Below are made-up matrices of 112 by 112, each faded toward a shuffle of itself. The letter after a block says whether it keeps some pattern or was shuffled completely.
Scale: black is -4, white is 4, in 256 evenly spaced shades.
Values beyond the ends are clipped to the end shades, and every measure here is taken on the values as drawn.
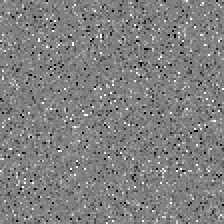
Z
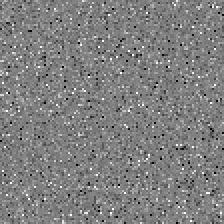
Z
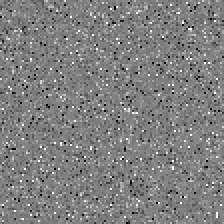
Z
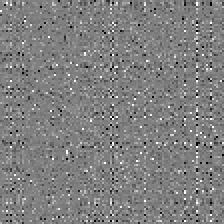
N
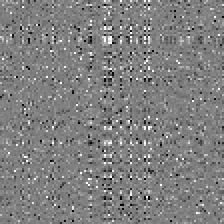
N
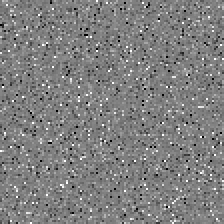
Z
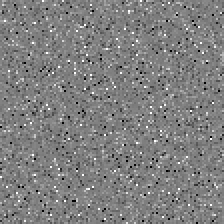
Z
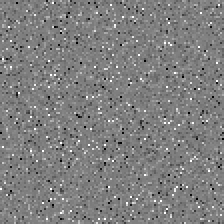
Z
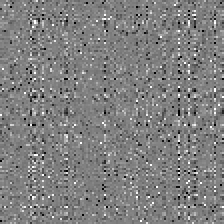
N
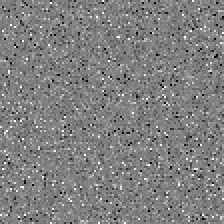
Z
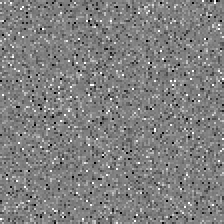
Z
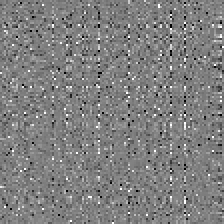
N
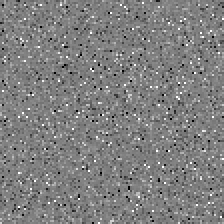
Z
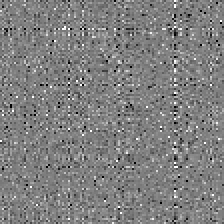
N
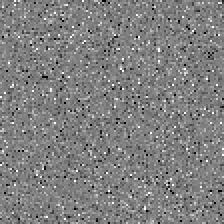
Z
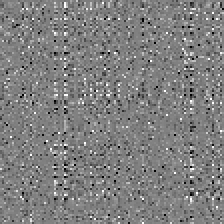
N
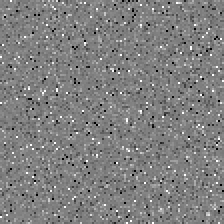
Z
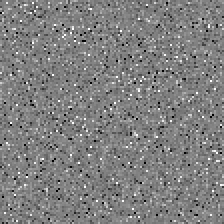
Z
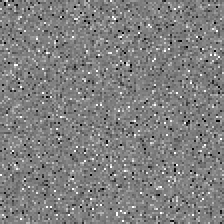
Z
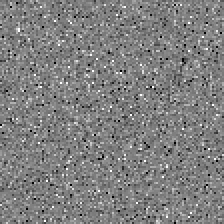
Z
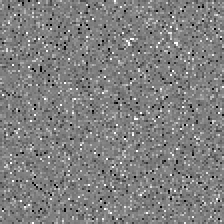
Z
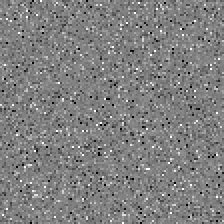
Z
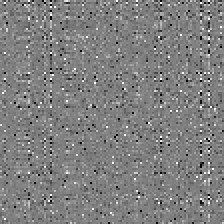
N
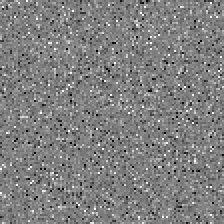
Z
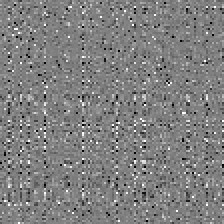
N
